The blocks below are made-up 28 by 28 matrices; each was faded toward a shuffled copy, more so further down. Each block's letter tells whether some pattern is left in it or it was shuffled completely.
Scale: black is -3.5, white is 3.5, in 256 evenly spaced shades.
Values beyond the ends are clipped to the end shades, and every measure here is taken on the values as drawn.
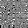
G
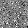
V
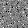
V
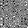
G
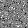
V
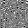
G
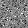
V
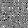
G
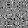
G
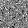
V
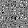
G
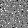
V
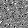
V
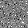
V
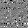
G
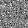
V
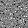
V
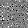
G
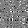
G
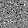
V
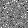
V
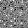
G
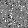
V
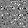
G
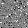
V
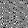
G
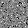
V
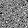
V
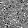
V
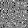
G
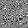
G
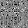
G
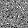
V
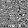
G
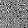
G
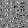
G
